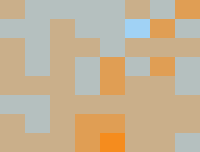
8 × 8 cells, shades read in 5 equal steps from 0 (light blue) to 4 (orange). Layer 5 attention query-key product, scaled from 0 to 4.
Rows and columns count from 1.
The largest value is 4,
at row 8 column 5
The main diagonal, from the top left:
2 1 2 1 3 2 2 1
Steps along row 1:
down same same same up down up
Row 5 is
2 2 2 1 3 2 2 1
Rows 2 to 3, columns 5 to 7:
1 0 3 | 1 2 2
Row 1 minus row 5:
0 -1 -1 0 -2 0 -1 2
